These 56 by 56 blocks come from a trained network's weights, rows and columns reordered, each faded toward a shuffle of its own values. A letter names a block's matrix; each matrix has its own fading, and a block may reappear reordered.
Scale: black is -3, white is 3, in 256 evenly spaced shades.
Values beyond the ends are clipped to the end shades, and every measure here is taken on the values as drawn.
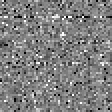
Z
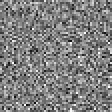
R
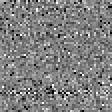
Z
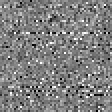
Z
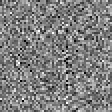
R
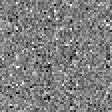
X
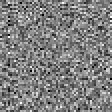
R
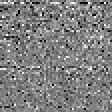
Z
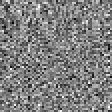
R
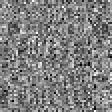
R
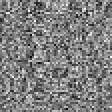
R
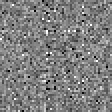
X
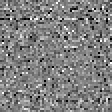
Z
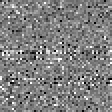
Z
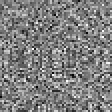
R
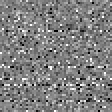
Z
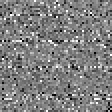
Z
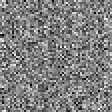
R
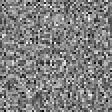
R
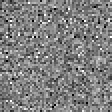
X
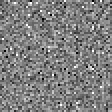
X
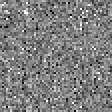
X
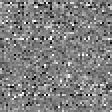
Z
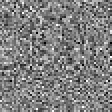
R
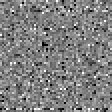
Z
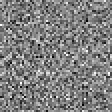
R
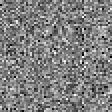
R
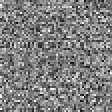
R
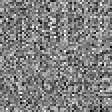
R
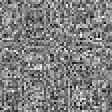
R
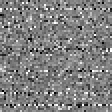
Z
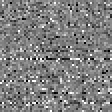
Z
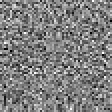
R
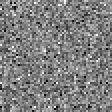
X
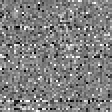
Z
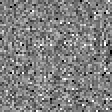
X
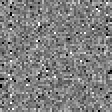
X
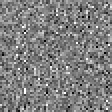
X
